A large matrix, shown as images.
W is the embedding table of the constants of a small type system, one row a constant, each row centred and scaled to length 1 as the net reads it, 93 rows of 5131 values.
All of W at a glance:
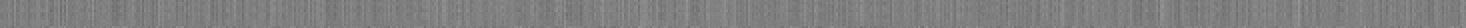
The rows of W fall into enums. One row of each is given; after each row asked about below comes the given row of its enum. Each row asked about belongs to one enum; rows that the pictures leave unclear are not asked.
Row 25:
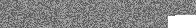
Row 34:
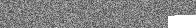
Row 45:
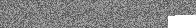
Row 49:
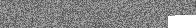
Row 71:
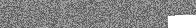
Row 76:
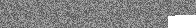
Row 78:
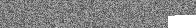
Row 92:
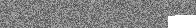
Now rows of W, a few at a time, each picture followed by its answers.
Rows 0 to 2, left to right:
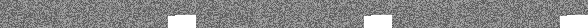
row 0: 25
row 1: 25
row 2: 71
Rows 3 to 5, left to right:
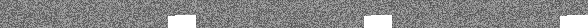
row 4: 49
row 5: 45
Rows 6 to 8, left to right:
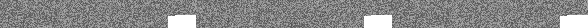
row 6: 25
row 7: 49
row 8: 25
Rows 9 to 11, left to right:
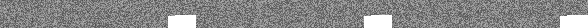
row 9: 49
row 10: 71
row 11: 76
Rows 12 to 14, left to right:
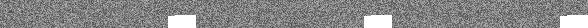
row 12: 34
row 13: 49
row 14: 76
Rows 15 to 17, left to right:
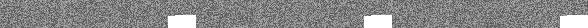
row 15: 71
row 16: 25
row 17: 49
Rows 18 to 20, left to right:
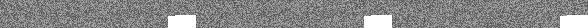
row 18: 76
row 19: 45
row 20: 49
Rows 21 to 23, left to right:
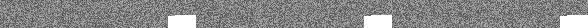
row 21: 49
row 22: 25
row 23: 76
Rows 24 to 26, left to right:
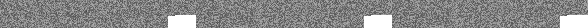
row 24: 76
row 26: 25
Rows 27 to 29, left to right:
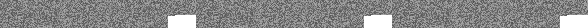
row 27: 25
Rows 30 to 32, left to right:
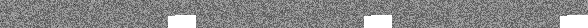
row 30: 92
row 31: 76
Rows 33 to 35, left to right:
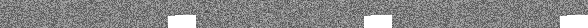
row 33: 71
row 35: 71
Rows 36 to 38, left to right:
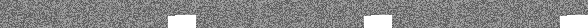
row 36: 25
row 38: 71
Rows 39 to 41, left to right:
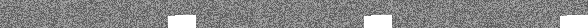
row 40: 25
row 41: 49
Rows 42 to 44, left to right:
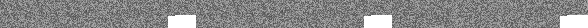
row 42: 76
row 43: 76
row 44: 25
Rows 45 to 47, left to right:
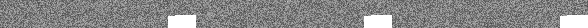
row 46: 92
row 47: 49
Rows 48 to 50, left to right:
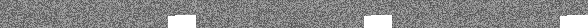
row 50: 45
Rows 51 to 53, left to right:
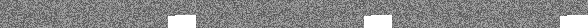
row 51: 25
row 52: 45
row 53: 76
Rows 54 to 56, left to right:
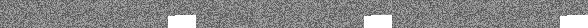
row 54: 45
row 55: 25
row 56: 45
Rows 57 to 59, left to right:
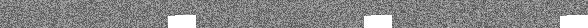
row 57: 71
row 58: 49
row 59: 78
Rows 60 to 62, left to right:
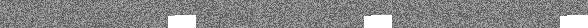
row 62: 76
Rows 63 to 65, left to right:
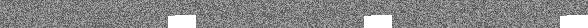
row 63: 49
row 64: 76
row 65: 78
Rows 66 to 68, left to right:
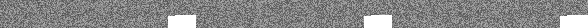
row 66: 45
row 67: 71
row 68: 76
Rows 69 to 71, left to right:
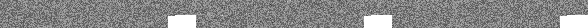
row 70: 92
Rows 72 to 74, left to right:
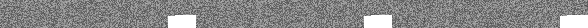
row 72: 71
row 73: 71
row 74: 49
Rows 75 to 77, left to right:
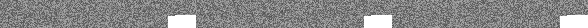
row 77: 71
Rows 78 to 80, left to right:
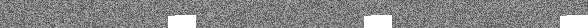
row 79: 92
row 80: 49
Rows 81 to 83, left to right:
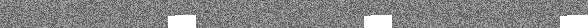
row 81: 71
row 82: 34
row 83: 76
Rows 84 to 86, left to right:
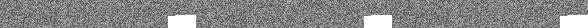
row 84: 25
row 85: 92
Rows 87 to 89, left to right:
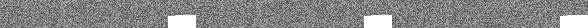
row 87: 71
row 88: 71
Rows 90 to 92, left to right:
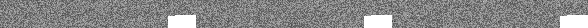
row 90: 45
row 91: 49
